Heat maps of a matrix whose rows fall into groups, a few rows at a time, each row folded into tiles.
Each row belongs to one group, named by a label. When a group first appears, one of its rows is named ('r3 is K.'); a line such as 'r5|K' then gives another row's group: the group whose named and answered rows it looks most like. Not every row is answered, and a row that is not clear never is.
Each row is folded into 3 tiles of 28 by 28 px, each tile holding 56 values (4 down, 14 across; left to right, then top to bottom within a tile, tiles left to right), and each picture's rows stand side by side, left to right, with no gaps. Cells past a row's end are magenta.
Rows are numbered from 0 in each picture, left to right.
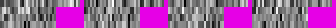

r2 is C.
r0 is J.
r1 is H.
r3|H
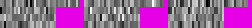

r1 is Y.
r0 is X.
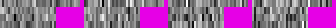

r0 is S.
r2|J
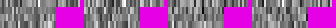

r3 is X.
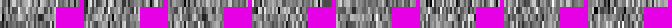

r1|H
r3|Y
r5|X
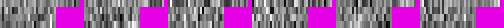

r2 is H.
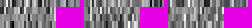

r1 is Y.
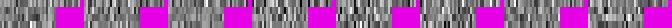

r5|J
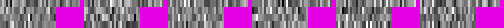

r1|S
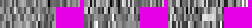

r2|S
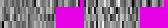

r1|C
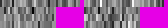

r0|C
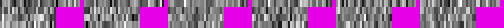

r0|S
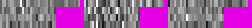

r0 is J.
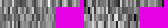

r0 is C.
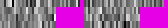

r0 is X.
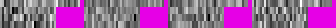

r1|S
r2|J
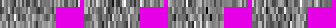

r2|J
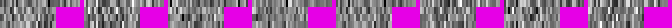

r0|C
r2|S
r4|C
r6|C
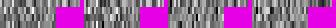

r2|H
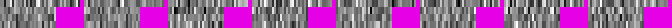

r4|H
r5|H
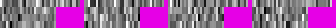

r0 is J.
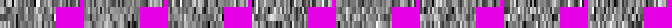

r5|C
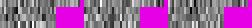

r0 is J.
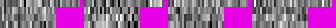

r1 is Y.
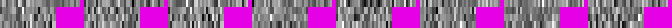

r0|J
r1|C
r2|J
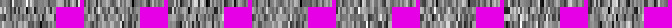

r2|H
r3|C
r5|C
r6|X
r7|H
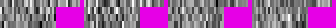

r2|C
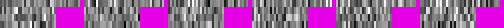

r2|H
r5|Y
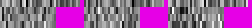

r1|C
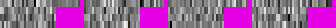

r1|H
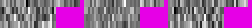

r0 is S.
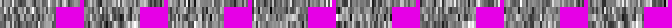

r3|S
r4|X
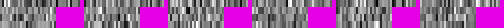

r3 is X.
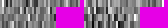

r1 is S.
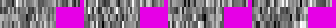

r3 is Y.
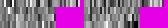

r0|X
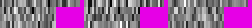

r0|C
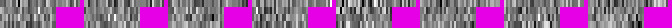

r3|S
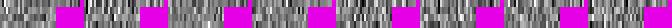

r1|H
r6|X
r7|X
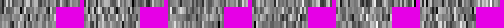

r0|H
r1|C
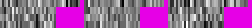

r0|Y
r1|X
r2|Y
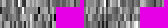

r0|J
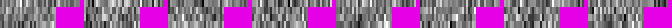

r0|Y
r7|Y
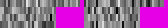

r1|C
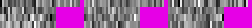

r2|X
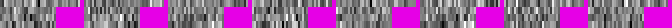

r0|X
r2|Y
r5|Y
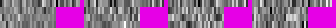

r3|S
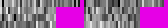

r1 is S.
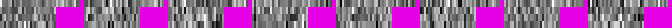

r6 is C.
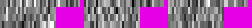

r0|Y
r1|C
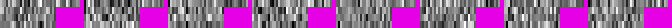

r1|S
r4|X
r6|X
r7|J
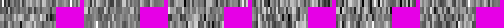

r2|C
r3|Y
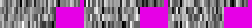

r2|C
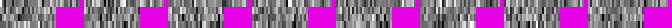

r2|S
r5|Y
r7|S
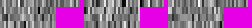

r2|X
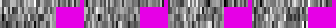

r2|H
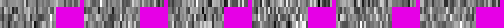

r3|Y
